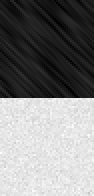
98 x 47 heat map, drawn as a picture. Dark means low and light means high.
The table splits into 2 rows of 1 panel. Panel 1,1: very low, slanting down to the right, faint in contrast. Panel 2,1: very high, fine-grained, faint in contrast.
